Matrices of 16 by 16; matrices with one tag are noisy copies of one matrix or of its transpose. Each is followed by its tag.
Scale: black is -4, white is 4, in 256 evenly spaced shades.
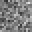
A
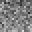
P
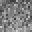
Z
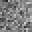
A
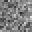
A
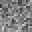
A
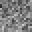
A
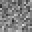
A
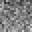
P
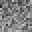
A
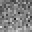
Z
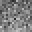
Z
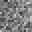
A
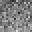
Z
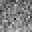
Z
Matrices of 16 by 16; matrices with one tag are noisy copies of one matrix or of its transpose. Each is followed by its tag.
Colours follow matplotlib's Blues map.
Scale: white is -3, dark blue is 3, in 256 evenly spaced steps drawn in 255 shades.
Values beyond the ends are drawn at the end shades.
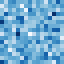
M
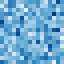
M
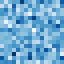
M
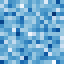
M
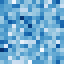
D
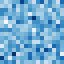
M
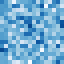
D
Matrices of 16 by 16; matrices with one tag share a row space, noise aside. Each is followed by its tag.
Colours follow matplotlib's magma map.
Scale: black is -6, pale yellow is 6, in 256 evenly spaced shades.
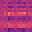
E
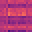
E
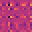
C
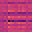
E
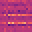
E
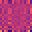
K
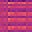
E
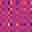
C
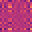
K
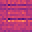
E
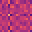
C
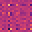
C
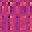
C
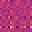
C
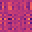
K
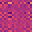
K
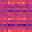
E
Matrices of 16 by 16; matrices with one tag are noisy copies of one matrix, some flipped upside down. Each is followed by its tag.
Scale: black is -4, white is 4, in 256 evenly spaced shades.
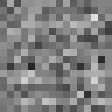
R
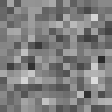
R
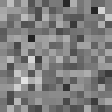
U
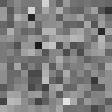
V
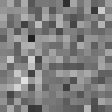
U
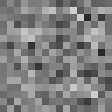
R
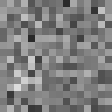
U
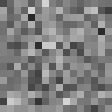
V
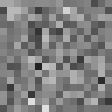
V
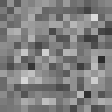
R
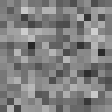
R
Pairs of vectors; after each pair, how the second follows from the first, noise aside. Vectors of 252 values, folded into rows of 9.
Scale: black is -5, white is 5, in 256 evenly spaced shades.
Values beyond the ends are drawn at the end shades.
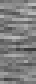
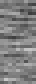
negated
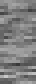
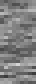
negated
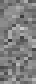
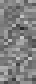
negated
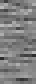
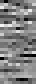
scaled up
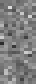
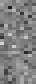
negated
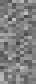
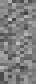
negated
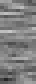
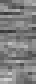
negated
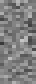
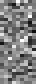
scaled up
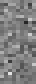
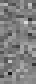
negated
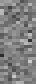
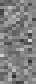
negated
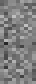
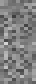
negated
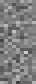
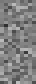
negated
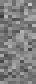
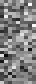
scaled up
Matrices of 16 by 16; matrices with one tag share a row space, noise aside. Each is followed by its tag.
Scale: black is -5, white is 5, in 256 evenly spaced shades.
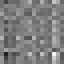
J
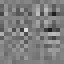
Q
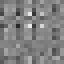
J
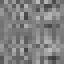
Q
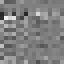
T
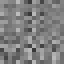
J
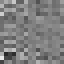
T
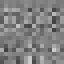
J
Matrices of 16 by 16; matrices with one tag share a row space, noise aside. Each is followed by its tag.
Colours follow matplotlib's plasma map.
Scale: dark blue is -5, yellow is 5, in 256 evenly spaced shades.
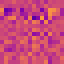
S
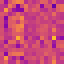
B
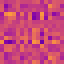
S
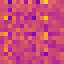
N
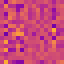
B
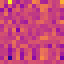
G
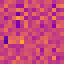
B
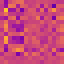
B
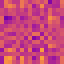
S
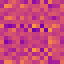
S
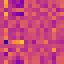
B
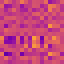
S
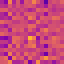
N
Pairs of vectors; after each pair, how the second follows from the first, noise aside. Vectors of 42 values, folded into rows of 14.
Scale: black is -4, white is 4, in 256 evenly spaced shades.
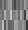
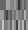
wrapped around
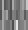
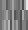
wrapped around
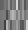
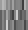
wrapped around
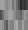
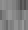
shrunk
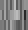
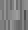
shrunk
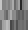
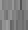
shrunk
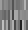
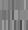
shrunk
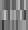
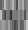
wrapped around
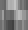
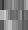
wrapped around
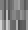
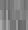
shrunk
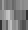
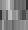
wrapped around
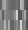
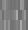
shrunk
